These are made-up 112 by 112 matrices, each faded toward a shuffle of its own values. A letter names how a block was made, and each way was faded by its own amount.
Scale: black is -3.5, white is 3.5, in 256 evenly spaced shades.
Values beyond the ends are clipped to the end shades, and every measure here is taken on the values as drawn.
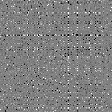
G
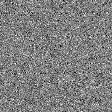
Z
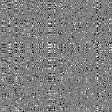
G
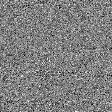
Z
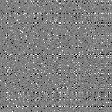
G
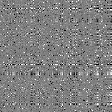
G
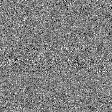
Z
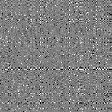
G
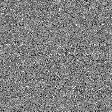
Z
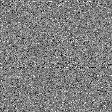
Z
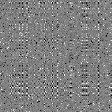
G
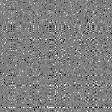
G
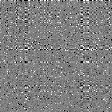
G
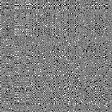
G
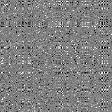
G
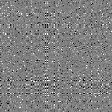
G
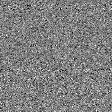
Z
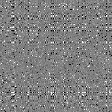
G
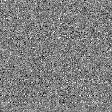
Z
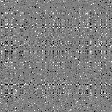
G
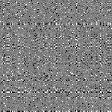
G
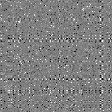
G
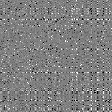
G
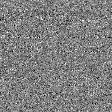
Z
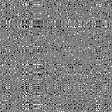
G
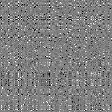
G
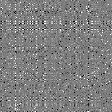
G
